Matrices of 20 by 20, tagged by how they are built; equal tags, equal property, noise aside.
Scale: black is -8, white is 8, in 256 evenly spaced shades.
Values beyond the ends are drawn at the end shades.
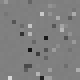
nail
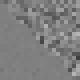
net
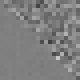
net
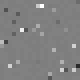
nail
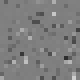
nail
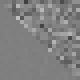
net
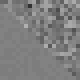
net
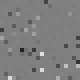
nail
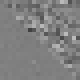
net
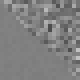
net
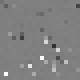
nail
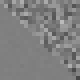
net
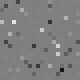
nail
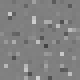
nail
